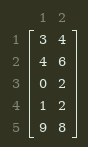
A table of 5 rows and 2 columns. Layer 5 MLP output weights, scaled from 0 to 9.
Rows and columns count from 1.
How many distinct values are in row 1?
2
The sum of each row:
7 10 2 3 17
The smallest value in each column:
0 2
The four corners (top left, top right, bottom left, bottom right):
3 4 9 8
